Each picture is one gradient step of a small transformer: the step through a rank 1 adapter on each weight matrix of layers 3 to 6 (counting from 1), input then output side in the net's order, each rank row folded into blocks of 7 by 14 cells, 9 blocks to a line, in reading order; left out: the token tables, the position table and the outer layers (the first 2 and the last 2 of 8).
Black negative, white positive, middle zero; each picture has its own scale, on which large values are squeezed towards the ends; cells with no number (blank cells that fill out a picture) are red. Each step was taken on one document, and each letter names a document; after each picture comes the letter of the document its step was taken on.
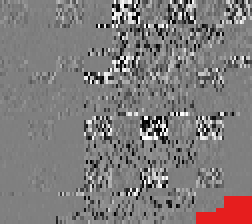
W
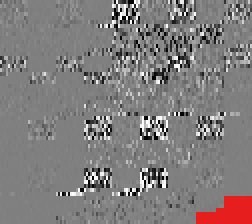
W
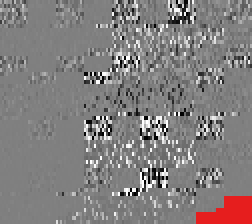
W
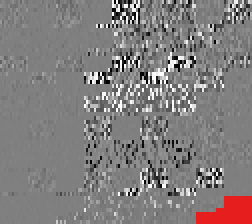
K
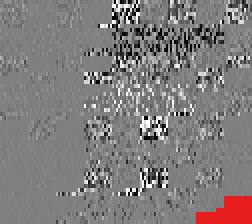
W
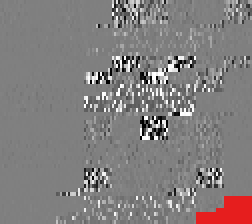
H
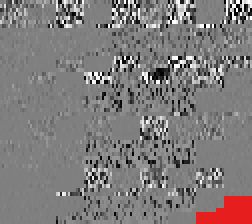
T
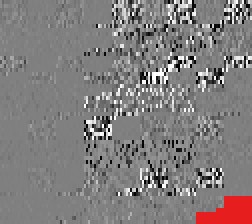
K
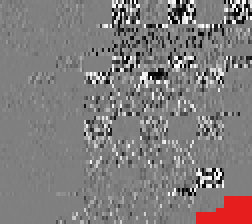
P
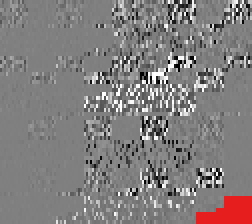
K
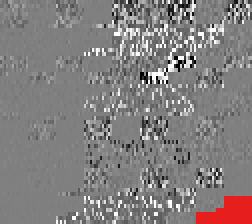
K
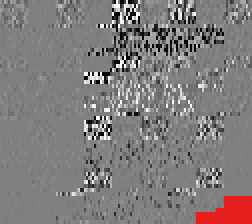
W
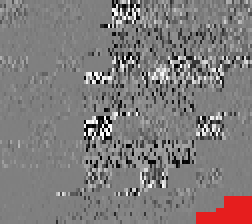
T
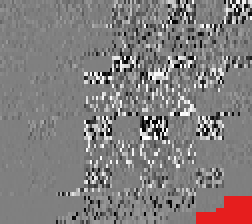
P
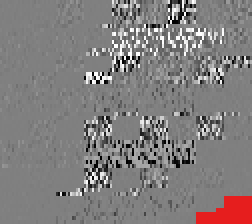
T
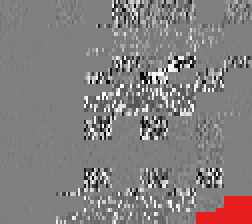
H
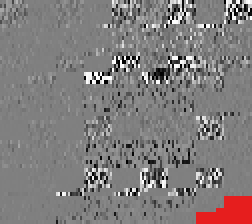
T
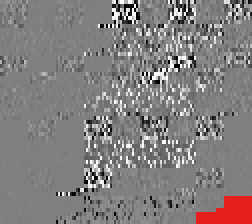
W
